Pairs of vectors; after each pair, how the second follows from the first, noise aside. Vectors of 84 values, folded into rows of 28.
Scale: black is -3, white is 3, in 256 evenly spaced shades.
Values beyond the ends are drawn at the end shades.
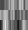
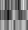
wrapped around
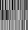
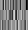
shuffled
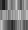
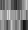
reversed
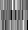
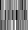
reversed
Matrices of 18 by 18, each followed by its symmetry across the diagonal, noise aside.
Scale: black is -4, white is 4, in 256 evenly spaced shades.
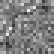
symmetric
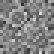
symmetric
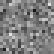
antisymmetric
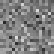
antisymmetric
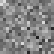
symmetric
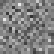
symmetric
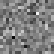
antisymmetric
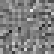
antisymmetric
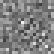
symmetric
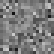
symmetric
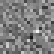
antisymmetric
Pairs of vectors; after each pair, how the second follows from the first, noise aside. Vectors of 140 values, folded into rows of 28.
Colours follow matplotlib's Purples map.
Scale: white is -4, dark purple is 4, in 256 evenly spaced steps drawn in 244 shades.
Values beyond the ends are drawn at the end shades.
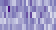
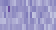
shrunk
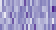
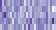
negated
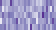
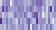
negated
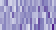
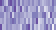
negated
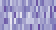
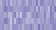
shrunk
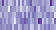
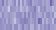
shrunk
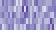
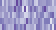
negated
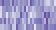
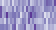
negated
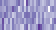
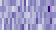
negated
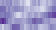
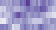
negated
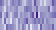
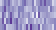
negated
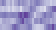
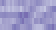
shrunk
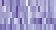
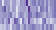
negated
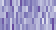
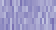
shrunk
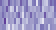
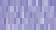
shrunk
